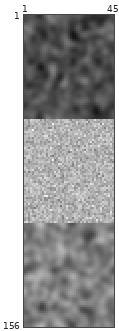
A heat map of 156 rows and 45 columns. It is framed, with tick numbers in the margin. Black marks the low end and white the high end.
The table splits into 3 rows of 1 panel. Panel 1,1: low, blotchy. Panel 2,1: high, fine-grained. Panel 3,1: middling, blotchy.
